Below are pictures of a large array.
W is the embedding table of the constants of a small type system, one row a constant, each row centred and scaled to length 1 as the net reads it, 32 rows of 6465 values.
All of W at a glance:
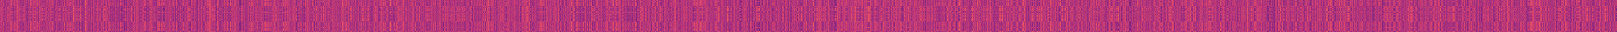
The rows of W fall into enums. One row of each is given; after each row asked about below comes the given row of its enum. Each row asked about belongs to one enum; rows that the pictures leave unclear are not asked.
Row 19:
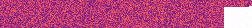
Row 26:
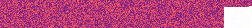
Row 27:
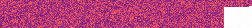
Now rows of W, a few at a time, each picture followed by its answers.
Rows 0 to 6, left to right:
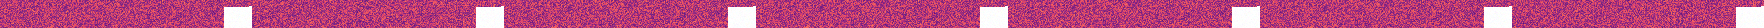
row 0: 26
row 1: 27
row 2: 26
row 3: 26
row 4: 26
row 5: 26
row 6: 19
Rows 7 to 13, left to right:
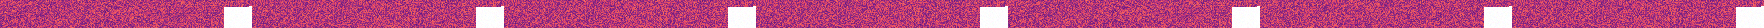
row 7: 27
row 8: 19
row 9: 19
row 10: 19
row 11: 27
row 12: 26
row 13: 19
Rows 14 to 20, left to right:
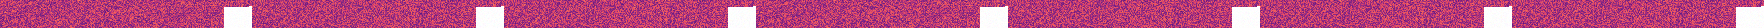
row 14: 27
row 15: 19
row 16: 19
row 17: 27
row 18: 19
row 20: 19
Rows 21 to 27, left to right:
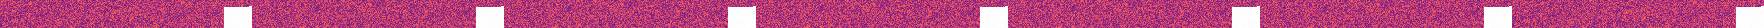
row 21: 27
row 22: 26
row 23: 26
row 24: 26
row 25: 26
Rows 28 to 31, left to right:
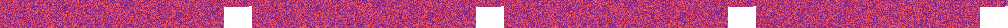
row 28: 26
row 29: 26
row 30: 26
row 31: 19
